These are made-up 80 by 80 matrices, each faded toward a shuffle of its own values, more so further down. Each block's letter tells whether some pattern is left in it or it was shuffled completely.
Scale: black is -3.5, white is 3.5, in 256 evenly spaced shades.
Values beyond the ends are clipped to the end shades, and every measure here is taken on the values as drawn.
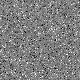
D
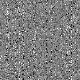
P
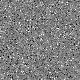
D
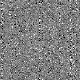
P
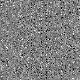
P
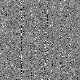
P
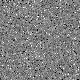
D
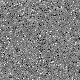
D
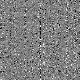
P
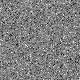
D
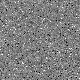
D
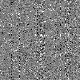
P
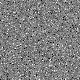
D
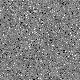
D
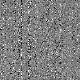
P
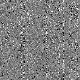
P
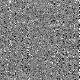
P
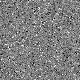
D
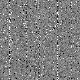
P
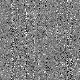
P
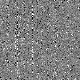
P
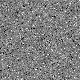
D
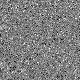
D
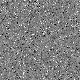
D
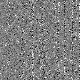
P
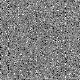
P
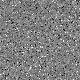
D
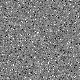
D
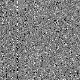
P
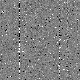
P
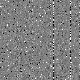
P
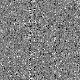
P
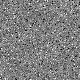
D
